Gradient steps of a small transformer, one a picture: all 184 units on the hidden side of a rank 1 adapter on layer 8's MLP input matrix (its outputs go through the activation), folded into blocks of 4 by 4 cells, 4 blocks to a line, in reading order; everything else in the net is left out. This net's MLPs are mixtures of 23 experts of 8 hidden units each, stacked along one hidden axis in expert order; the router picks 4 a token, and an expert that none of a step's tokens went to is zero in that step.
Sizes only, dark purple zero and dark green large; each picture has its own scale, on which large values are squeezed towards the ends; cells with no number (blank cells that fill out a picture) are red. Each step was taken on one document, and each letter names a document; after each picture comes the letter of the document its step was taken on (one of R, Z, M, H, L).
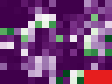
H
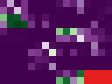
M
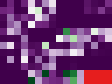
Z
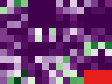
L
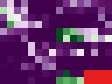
M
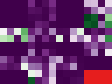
H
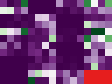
H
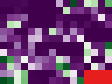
L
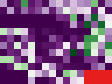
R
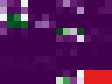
M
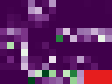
Z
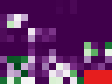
L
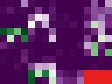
H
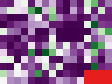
R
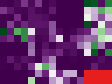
H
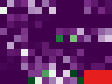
Z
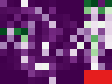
H
